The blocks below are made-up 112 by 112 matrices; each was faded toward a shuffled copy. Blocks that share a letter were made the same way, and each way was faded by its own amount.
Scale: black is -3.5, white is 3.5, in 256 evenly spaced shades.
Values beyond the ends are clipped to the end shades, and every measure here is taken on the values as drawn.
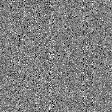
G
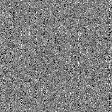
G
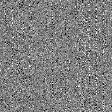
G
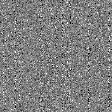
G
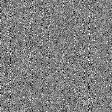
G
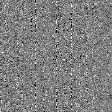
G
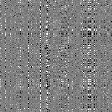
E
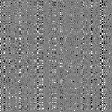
E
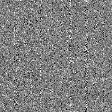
G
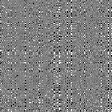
E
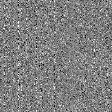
G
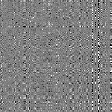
E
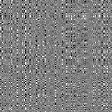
E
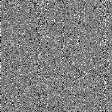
G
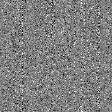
G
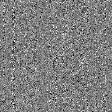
G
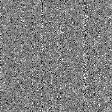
G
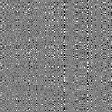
E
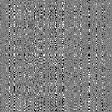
E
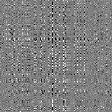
E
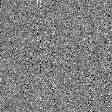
G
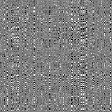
E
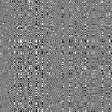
E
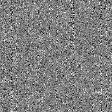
G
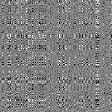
E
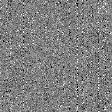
G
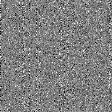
G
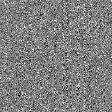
G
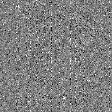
G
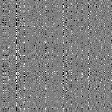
E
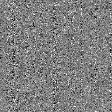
G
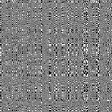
E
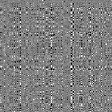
E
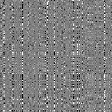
E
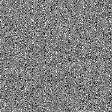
G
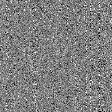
G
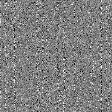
G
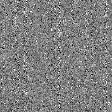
G
